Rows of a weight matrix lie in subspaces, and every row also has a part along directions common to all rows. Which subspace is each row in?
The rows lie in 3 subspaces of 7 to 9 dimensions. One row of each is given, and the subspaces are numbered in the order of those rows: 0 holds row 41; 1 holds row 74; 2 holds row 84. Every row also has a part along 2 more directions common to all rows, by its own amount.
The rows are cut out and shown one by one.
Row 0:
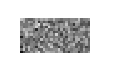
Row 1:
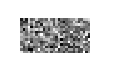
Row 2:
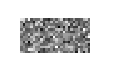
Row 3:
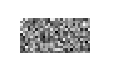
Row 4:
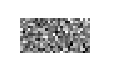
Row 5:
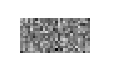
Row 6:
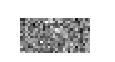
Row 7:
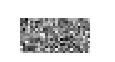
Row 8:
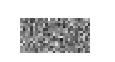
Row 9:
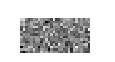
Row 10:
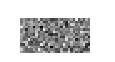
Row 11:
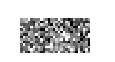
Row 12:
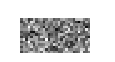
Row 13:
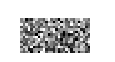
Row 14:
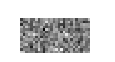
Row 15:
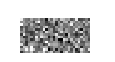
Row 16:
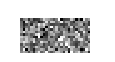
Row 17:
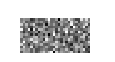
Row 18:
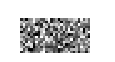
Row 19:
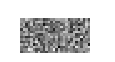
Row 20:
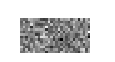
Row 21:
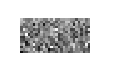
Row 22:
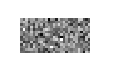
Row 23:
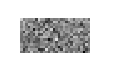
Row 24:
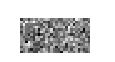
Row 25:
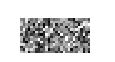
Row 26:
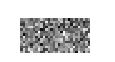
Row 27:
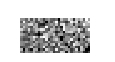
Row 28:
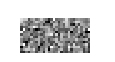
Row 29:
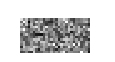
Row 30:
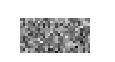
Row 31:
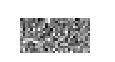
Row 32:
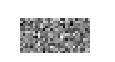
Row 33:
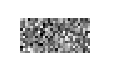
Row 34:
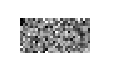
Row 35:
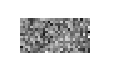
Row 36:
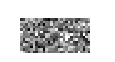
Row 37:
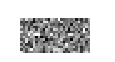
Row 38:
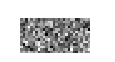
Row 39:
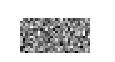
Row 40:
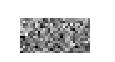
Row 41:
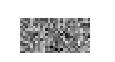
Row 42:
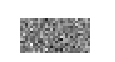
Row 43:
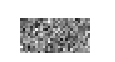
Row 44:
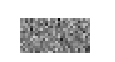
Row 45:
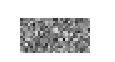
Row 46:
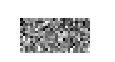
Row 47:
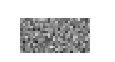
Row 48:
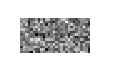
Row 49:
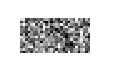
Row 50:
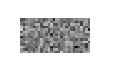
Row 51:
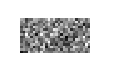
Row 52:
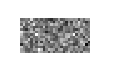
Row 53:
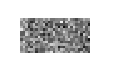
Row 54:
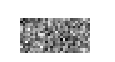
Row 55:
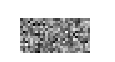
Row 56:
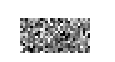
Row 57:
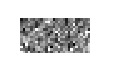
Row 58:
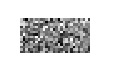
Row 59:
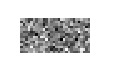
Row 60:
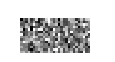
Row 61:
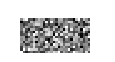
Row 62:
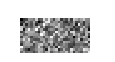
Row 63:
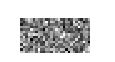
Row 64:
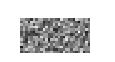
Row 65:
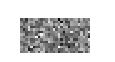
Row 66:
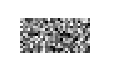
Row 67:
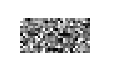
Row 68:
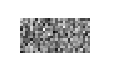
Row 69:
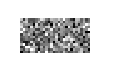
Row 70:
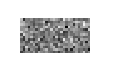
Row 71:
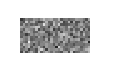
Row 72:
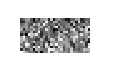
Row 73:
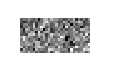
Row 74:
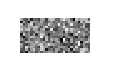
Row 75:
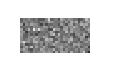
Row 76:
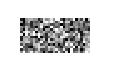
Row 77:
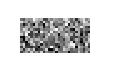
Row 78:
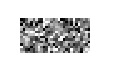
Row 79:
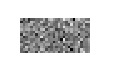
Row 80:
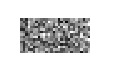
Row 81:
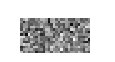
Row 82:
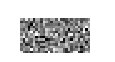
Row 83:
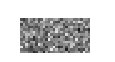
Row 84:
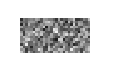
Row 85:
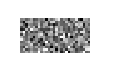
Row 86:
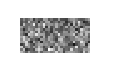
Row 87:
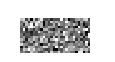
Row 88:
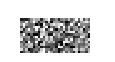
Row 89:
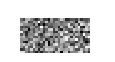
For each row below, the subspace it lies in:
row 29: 0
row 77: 2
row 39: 1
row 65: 0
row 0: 2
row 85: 0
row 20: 0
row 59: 1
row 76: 2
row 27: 0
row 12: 1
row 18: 1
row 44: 0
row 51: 2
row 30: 2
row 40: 2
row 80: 0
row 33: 1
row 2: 1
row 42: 0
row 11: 1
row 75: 0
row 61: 1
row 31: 0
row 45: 2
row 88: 1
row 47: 0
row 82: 1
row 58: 1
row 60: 0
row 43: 2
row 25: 2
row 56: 1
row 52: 2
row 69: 1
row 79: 1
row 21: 2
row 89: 2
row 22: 0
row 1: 0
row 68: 0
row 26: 1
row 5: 0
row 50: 2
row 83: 1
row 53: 0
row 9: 2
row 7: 0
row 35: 0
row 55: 2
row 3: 1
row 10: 2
